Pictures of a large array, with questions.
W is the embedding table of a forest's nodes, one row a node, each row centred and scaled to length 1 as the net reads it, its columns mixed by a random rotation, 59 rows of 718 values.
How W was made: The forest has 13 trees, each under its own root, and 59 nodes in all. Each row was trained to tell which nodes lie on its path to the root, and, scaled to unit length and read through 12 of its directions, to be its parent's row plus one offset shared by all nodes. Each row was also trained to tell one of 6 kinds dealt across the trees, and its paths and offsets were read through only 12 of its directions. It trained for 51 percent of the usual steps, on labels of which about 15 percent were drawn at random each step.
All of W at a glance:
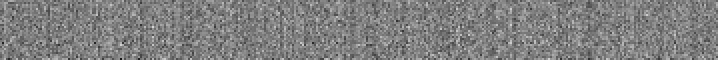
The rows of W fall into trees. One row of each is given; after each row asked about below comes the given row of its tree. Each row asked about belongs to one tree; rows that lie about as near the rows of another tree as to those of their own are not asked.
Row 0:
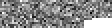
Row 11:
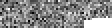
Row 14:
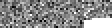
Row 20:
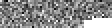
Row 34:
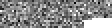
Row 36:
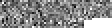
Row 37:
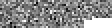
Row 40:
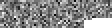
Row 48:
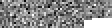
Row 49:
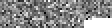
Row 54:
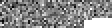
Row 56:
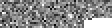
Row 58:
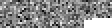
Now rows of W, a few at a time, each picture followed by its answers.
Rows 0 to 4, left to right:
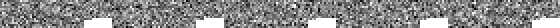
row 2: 36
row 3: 56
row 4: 48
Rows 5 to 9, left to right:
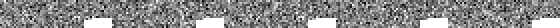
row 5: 49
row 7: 49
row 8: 56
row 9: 20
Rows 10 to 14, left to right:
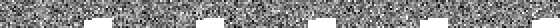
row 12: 37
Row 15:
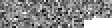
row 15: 34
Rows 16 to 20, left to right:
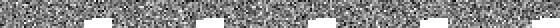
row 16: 0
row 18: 56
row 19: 48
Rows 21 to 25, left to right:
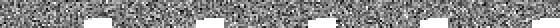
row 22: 58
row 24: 56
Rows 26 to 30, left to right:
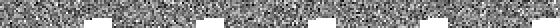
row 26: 58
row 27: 54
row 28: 36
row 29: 20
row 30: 48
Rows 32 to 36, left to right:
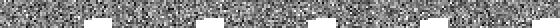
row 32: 49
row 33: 11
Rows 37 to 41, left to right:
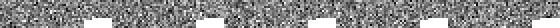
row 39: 40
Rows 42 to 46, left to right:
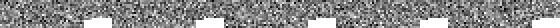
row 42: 20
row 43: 20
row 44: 54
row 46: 11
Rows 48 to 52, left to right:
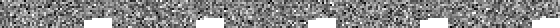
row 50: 34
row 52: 48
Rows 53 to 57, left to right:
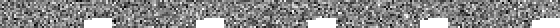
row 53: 36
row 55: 14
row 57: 0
